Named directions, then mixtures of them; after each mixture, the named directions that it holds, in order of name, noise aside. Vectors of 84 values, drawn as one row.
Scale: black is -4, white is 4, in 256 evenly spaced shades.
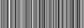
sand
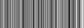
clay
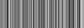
clay, sand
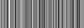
sand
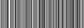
sand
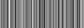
sand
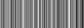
clay, sand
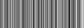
clay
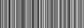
clay, sand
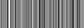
sand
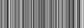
clay, sand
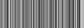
clay, sand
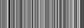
clay, sand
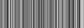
clay, sand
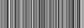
clay, sand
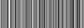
sand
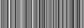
sand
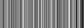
clay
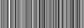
sand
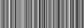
clay, sand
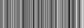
clay
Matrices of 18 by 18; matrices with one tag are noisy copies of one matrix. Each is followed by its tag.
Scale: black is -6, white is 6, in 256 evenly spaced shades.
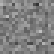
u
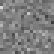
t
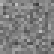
u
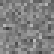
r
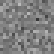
t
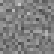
t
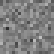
r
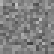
u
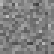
u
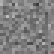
u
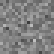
r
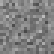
u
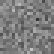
t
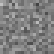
u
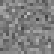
t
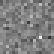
r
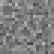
u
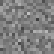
t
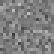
t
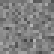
r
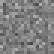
u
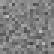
u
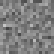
r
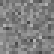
r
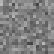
u
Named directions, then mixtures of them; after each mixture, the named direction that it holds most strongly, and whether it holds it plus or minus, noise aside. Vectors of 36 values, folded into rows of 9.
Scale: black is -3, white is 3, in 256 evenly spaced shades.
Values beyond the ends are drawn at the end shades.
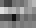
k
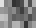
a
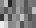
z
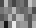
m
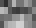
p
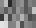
z, plus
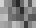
a, plus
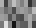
m, minus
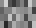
m, plus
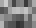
p, minus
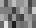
m, minus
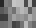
a, minus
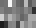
z, minus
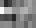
k, plus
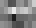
k, plus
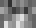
p, plus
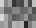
a, plus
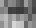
p, plus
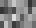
m, minus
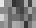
a, plus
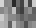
a, plus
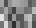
m, minus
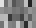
a, plus
